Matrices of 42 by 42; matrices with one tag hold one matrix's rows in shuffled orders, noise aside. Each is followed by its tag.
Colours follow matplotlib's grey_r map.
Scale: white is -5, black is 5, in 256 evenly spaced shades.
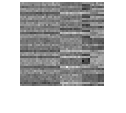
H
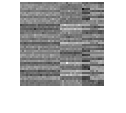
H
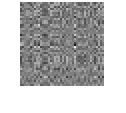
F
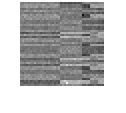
H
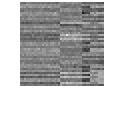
H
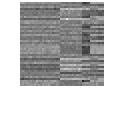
H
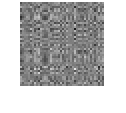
F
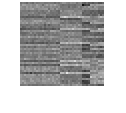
H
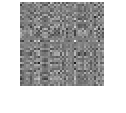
F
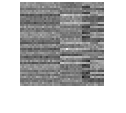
H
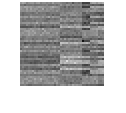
H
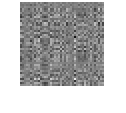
F
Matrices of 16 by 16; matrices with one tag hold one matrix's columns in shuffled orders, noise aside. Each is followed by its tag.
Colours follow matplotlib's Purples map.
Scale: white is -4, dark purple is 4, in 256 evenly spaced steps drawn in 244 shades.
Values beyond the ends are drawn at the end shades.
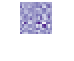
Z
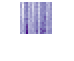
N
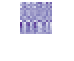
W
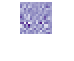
Z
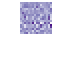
Z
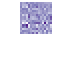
Z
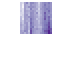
N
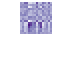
W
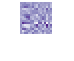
Z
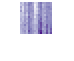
N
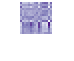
W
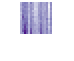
N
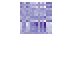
W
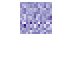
Z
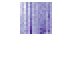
N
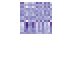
W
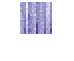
N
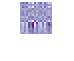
W
